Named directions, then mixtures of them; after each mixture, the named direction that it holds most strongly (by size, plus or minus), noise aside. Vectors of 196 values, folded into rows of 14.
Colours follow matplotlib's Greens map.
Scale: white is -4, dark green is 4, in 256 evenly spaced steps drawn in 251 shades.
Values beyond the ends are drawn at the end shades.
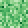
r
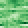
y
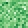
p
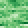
y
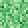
r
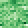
y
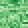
r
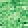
y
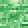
y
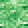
y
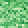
p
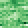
y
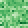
y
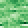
y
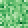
r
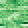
y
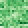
y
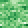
y
